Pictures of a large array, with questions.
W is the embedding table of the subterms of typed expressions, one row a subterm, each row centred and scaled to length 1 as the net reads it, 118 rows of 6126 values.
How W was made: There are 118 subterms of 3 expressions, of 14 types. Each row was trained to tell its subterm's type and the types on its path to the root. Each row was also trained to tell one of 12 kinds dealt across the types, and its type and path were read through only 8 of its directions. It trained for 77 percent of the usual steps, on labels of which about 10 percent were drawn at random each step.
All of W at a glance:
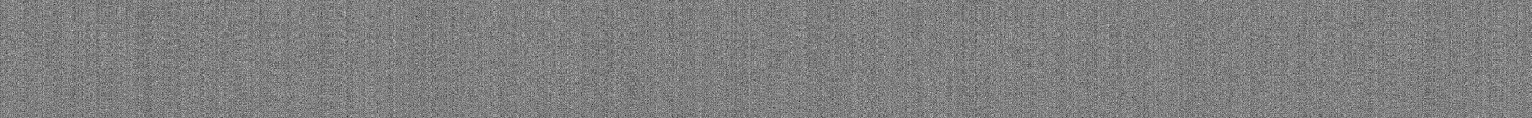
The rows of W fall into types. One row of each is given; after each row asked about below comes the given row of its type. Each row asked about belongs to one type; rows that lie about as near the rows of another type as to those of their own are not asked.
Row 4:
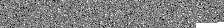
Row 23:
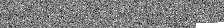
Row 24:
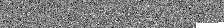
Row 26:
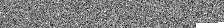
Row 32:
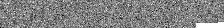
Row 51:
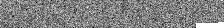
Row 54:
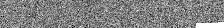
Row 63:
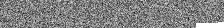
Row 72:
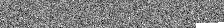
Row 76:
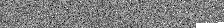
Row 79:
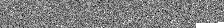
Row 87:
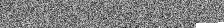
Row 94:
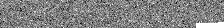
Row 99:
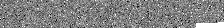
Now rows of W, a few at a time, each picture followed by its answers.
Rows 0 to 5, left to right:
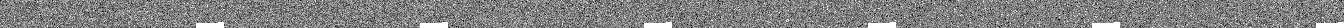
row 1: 87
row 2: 99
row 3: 23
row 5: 24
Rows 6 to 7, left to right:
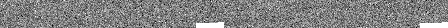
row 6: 72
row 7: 79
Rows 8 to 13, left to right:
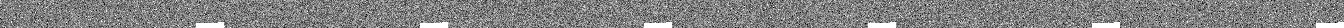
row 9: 94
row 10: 63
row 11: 76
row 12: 32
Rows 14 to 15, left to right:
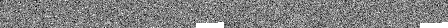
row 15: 32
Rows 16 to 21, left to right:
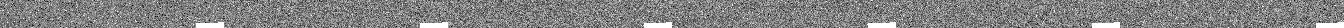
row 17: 24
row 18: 63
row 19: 79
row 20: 72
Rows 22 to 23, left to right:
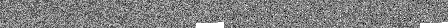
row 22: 63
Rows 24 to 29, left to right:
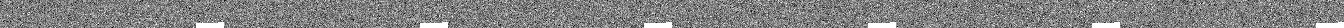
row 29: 23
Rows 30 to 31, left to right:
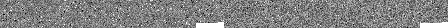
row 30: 63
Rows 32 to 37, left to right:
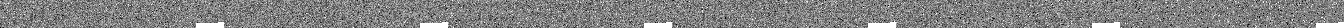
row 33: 76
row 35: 32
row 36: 51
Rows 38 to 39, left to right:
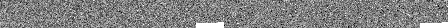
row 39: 4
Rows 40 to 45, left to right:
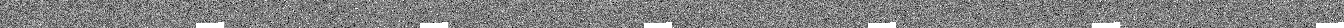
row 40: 76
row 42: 24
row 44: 23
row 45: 24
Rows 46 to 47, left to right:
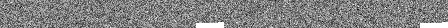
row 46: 94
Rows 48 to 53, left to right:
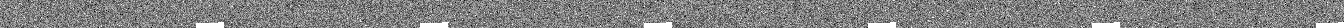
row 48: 72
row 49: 32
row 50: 26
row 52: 79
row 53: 24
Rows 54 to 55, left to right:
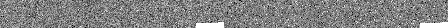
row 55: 54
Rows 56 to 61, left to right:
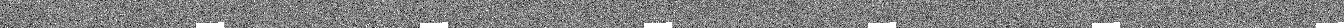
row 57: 24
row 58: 32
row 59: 63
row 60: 76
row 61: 23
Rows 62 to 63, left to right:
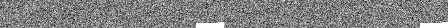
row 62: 26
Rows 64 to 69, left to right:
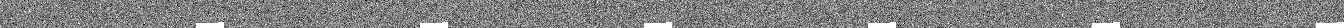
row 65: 26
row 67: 51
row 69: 72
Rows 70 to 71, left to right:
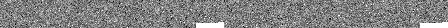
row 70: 24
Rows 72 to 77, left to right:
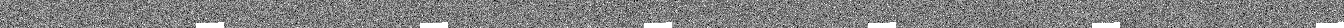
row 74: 23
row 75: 63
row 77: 32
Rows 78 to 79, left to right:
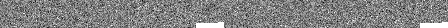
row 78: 4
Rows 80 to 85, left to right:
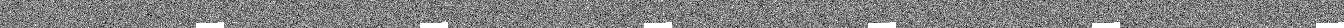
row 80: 79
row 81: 4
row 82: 23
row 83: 54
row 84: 26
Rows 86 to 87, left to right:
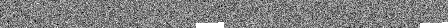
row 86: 72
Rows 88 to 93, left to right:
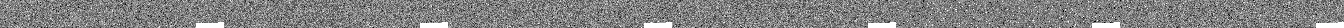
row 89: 76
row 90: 72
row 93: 87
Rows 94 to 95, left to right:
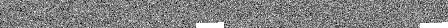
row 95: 87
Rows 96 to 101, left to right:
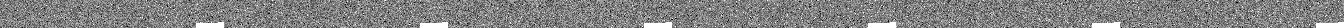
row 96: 99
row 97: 26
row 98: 4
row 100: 63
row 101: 87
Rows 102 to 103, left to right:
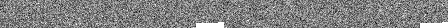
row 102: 32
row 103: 76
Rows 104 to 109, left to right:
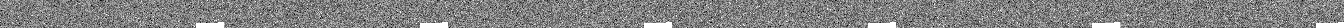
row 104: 4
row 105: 26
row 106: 72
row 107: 23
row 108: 72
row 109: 24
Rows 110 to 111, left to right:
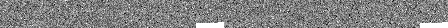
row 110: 76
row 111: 63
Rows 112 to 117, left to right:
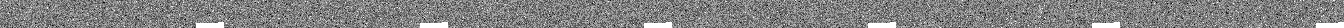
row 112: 32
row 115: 87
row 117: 23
